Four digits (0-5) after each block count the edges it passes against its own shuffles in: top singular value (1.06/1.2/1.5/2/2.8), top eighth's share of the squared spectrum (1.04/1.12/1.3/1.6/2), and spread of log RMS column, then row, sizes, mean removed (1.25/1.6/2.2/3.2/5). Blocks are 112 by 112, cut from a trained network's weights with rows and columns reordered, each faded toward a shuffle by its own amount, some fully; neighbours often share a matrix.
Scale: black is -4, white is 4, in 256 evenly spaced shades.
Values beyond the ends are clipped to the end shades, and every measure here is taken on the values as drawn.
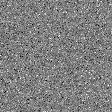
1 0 0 0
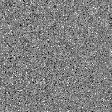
3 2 1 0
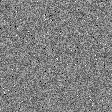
0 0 0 0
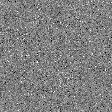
2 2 1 1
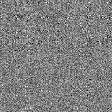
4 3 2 2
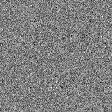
3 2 0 1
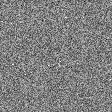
0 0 0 0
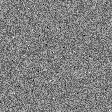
0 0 0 0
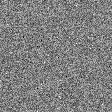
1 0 0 0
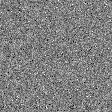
2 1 0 0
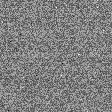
1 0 0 0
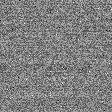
2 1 0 0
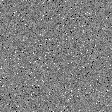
0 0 0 0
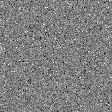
2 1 0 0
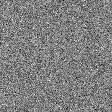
0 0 0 0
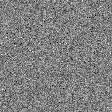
2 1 0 0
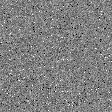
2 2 0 1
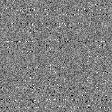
3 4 2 3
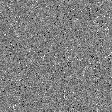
2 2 1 0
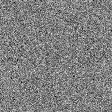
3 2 0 0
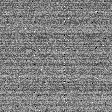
4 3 1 0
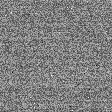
2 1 0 0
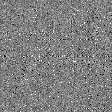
2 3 1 2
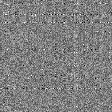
3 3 1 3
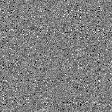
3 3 2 2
